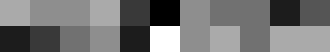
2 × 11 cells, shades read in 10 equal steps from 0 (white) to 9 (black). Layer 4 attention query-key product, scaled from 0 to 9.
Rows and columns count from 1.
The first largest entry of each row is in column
6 1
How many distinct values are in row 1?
7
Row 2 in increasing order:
0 3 3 3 4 4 5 5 7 8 8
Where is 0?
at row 2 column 6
